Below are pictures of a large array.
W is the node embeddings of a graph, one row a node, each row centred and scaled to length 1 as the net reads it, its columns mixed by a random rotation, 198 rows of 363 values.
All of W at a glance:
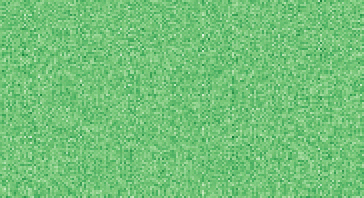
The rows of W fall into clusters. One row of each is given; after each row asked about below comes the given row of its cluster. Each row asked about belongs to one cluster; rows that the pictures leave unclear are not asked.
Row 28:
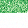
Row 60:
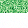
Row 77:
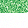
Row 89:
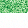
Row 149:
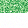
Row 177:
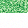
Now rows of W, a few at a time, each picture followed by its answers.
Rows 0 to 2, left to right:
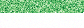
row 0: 149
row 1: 28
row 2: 89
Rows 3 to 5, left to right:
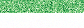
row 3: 28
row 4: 177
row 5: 89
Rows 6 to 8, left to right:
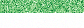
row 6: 77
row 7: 149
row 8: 89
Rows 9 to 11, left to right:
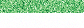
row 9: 177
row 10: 77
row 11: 149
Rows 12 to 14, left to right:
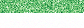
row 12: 77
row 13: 177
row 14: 60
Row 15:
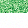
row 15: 60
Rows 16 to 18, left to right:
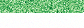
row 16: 89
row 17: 177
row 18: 60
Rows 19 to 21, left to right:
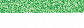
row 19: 77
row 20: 177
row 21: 28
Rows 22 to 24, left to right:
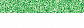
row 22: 149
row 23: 77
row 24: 60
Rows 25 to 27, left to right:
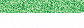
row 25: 177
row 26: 177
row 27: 149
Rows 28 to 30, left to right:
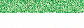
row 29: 28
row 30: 77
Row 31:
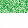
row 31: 89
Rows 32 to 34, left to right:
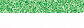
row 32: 89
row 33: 149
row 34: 77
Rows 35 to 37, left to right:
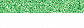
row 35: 77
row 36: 77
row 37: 177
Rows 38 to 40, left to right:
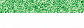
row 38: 60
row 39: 89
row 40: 89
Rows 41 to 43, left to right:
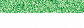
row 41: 177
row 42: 28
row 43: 149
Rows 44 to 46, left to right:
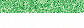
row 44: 177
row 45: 89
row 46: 77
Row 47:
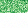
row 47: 28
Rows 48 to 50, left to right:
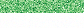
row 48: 149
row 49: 149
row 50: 77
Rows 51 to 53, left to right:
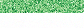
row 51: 60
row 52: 28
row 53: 177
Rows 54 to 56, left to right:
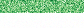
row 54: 28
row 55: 28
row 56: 149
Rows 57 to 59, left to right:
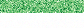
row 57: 177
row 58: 149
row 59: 60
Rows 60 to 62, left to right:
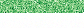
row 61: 149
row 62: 60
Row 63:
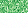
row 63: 77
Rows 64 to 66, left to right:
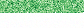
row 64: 149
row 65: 89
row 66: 77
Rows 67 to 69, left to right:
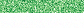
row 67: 28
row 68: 77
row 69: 149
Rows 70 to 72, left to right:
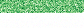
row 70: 177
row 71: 28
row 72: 28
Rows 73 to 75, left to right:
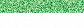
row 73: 177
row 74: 177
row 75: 89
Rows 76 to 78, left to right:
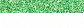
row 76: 89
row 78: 60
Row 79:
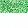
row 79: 89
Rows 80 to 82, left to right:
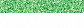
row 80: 60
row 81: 149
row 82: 60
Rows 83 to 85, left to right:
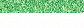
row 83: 89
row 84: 77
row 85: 77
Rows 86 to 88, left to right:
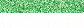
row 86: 177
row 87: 89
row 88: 149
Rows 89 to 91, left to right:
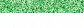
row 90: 60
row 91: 89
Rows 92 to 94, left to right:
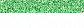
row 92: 60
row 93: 89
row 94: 77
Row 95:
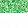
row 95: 77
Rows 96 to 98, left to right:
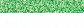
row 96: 60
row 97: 28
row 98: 149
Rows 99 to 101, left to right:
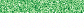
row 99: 28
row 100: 89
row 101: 60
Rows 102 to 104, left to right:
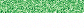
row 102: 60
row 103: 28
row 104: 60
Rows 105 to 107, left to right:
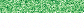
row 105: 89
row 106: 28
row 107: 149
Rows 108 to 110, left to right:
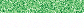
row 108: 177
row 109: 177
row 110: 60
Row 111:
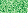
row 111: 177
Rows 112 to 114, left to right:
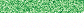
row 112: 149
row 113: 89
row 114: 28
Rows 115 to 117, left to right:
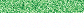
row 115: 177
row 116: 89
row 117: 28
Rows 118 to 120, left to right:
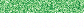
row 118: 149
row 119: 177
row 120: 177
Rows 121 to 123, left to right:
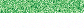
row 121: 60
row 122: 89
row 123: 177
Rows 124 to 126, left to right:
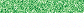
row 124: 60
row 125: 89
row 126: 28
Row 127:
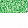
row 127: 77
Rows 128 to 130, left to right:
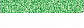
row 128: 77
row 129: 60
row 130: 77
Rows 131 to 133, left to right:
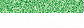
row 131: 89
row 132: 77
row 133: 149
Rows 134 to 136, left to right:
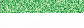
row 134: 77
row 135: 28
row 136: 60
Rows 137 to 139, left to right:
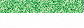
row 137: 60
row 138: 89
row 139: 89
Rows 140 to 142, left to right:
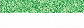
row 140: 28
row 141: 89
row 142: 28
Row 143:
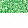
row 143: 60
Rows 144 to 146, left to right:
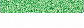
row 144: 77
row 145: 177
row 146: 60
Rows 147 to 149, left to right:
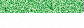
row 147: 149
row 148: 177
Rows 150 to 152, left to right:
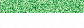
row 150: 60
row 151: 89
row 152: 177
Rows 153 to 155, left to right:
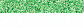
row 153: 60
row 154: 89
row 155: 60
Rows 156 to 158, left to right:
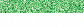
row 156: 60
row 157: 177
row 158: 177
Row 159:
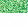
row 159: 177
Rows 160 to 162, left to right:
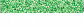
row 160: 89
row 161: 149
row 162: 149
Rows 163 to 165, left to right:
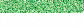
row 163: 60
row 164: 89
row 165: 28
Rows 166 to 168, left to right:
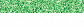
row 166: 149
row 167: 60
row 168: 60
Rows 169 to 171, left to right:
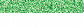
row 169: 149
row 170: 177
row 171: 149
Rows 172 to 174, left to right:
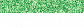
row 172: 77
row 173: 149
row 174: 89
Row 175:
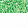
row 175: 60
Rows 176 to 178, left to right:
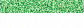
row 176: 149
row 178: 149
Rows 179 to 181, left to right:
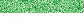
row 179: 28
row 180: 89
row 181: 177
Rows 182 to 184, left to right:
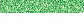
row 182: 77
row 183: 28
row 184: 77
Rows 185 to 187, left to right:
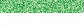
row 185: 177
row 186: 149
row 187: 77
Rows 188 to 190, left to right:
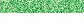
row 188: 149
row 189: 60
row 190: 60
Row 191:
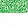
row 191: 77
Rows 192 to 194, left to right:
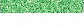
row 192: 77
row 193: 60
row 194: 60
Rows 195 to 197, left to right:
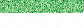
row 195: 77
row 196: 28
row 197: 28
